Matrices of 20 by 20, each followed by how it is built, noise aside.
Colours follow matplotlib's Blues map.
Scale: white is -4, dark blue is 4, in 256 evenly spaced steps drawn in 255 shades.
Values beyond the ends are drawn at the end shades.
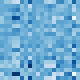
low rank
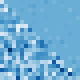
lower triangular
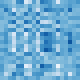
low rank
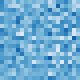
low rank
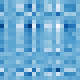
low rank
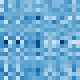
low rank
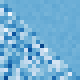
lower triangular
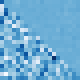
lower triangular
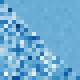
lower triangular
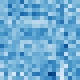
low rank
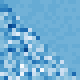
lower triangular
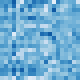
low rank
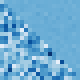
lower triangular
